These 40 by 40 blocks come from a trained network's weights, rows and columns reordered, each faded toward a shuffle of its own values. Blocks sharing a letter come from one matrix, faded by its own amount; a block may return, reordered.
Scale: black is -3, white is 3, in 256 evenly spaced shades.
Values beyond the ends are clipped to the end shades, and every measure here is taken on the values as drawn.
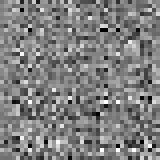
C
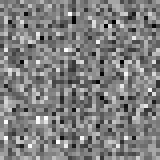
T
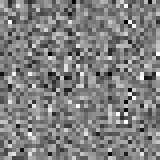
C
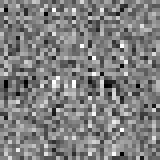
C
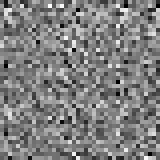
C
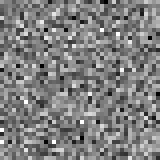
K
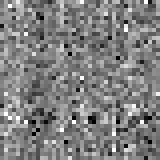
T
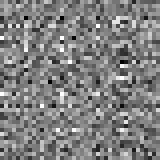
C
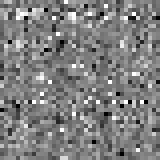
T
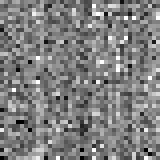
T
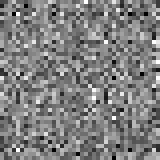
C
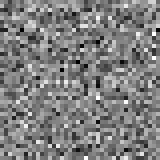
K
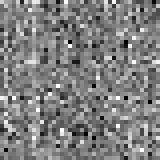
T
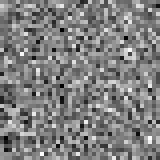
K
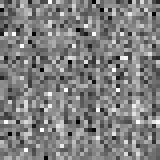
T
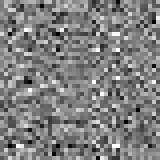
C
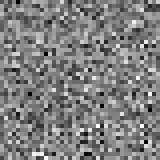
K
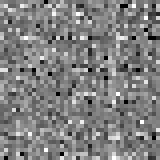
T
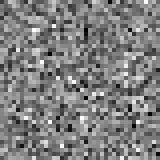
K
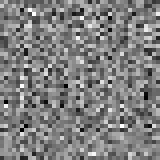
C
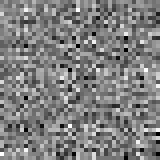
C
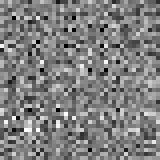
C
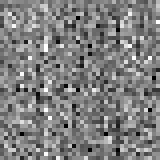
T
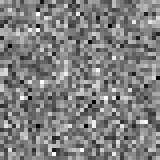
K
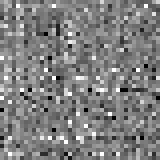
T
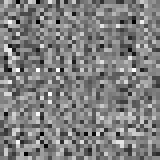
C
